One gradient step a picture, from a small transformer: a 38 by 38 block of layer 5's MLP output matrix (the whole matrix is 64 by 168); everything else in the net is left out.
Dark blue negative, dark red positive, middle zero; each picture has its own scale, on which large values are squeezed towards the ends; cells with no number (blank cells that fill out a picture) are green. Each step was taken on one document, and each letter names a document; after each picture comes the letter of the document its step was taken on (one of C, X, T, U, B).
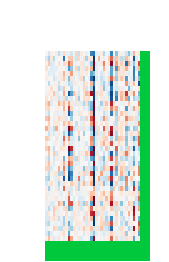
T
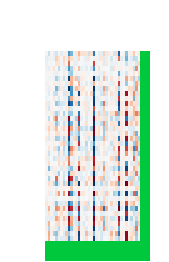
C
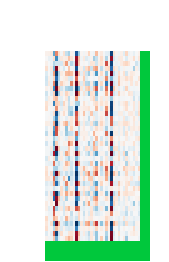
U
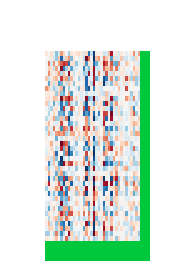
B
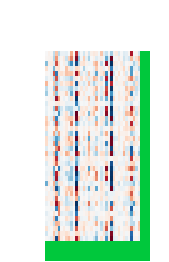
U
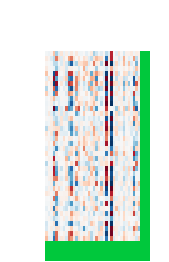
U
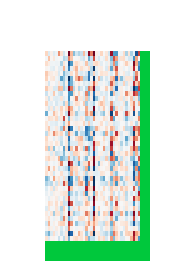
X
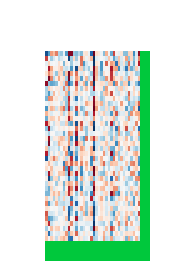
T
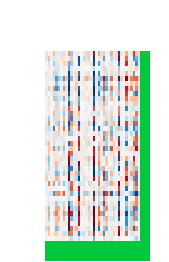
C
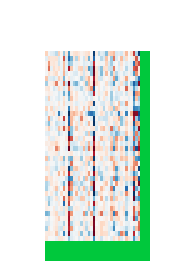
X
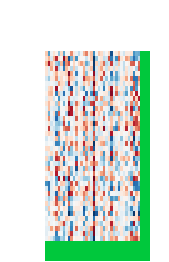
T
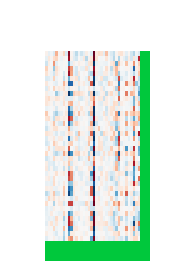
X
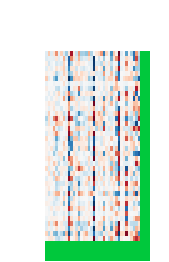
C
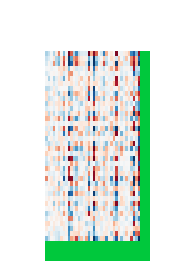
X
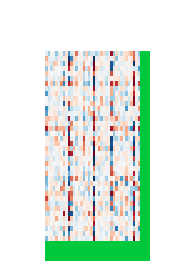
X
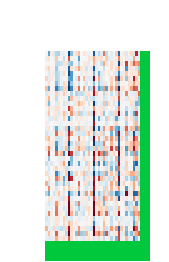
C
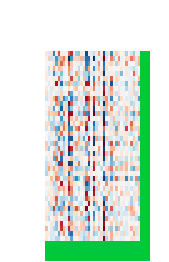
B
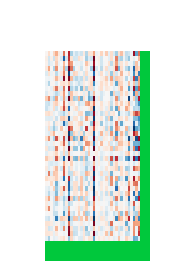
T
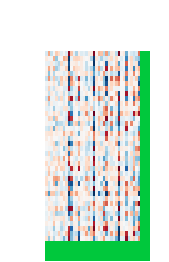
C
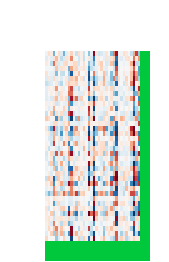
X
